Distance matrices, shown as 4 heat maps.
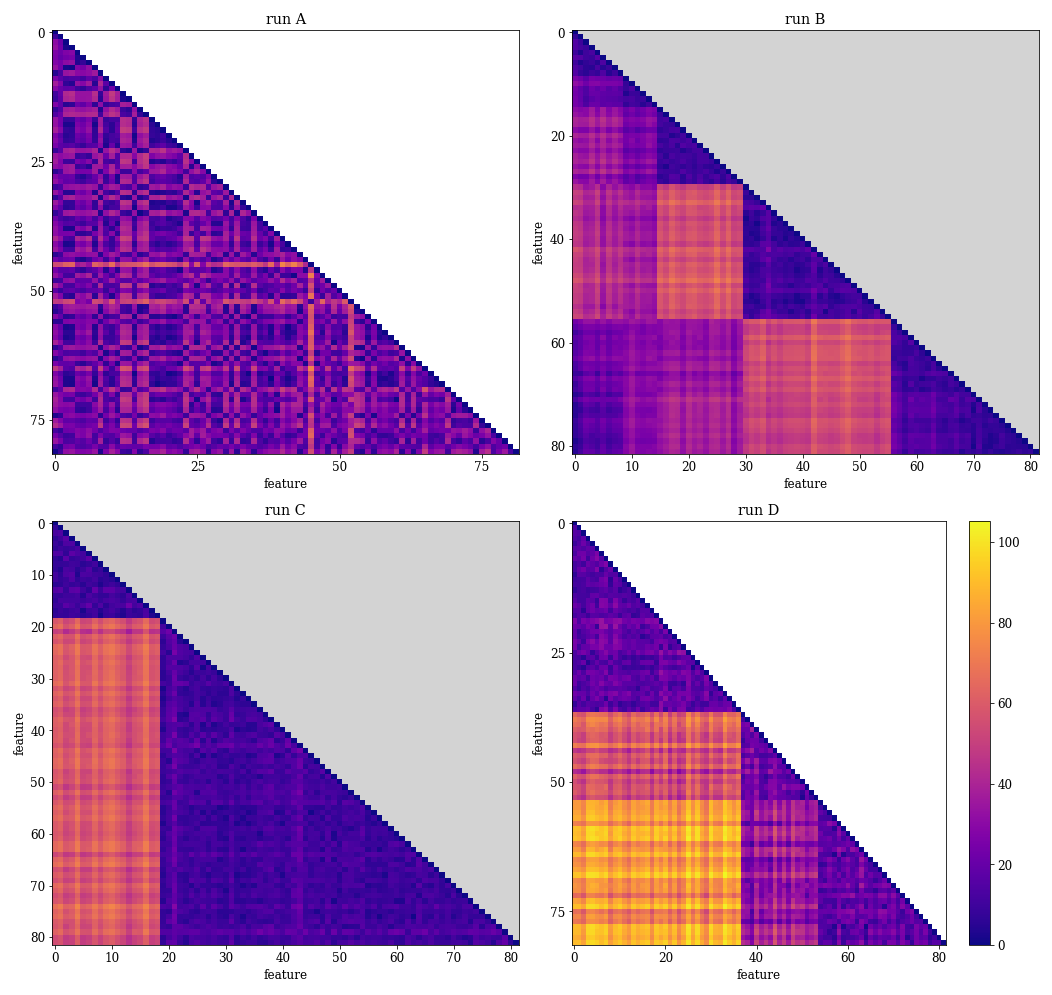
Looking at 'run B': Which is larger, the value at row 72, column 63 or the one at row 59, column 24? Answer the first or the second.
the second
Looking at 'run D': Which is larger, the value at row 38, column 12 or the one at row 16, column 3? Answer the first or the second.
the first
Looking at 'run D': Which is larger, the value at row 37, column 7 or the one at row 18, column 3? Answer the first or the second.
the first
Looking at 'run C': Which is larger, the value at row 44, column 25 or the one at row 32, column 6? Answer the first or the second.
the second
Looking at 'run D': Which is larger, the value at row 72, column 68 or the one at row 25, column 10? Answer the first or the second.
the first
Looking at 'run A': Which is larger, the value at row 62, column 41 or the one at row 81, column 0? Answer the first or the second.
the first
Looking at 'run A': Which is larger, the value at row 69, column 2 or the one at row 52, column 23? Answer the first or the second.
the second
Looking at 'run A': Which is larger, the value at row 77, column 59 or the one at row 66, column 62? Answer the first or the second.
the first
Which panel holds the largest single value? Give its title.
run D
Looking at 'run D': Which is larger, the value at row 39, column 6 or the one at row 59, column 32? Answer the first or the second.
the second
